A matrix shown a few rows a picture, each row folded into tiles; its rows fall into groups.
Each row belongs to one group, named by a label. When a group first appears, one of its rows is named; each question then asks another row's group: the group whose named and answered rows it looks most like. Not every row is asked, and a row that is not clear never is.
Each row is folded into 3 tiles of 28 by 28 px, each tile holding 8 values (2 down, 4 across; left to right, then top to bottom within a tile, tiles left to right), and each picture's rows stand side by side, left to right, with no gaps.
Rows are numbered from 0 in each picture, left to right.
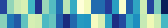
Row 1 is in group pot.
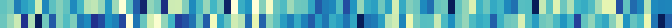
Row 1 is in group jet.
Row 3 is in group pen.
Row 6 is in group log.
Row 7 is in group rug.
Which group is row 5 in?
log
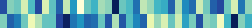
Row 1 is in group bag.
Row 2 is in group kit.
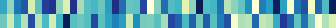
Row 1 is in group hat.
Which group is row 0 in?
kit
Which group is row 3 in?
pot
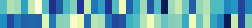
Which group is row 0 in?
jet
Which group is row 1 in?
pot
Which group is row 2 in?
pen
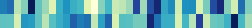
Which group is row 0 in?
log
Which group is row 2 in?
kit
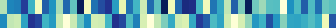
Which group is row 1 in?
pot
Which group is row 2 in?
pot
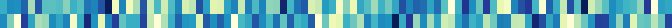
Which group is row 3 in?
bag
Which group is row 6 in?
pot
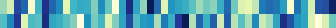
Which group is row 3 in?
pot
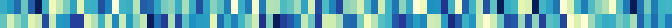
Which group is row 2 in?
hat
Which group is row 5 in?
pot
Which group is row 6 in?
bag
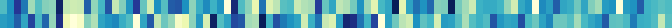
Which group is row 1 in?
kit
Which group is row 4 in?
jet
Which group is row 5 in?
log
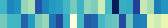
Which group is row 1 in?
bag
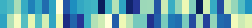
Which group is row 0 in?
rug
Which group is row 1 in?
kit
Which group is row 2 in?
bag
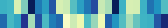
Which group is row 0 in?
bag
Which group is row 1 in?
log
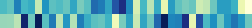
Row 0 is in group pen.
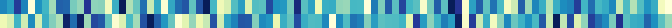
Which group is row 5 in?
hat
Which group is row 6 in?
hat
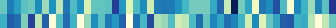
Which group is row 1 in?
hat
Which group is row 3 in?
pot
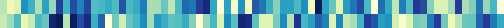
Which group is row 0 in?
pen
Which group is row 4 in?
pot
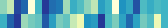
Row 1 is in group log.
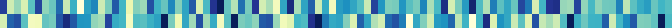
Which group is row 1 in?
log
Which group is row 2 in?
kit
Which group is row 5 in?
kit
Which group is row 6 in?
kit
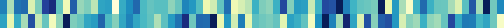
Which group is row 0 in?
kit
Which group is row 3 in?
rug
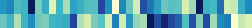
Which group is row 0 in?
log
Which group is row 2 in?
bag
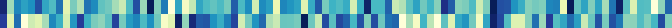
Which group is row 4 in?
bag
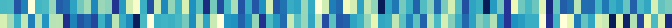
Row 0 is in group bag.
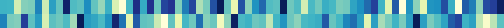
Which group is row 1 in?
jet
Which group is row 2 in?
kit
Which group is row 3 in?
log
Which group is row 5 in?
pot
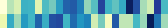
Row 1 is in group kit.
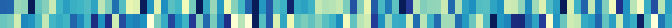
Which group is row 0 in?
log
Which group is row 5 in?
rug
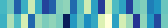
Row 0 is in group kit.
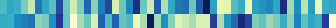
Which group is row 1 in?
kit
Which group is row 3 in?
log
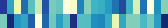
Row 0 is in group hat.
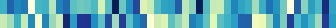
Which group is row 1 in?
bag
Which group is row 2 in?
log
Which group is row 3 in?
pen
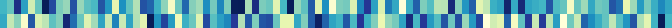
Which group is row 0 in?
kit
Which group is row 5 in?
bag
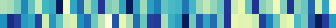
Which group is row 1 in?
kit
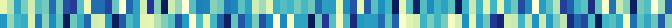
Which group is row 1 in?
pot
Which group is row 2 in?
pen
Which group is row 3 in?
pen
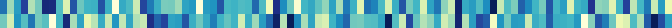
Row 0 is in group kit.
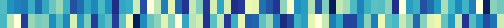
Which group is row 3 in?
pot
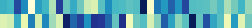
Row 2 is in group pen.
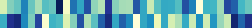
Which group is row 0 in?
jet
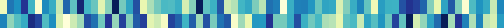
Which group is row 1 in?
bag
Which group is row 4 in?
pen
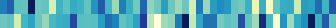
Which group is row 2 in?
rug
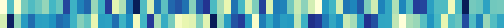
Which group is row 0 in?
pen
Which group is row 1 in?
kit
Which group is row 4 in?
pot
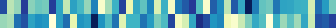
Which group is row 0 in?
kit
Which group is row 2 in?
pot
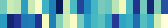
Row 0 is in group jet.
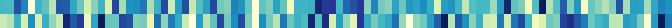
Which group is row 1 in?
rug
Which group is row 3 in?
pen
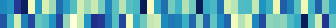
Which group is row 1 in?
jet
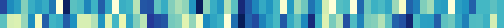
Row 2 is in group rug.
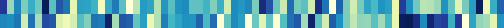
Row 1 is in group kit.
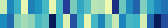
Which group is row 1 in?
rug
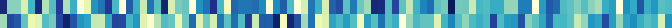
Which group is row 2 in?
rug
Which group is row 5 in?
log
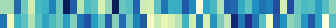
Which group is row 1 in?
bag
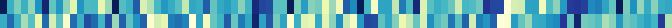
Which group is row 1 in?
bag
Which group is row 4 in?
pot
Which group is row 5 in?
pen
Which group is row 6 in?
pen
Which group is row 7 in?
log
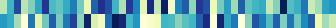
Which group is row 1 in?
pot
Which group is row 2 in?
hat
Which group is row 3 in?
bag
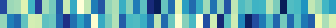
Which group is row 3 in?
bag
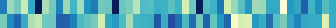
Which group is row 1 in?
log
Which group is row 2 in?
bag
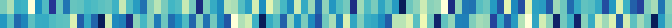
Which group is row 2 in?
bag
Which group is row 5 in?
rug
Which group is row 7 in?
kit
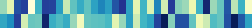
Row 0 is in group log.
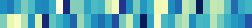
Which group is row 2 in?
log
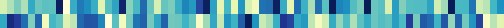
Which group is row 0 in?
jet
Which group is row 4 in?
log
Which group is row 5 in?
bag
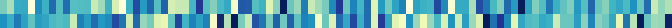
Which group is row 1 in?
jet
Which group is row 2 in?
hat
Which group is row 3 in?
bag
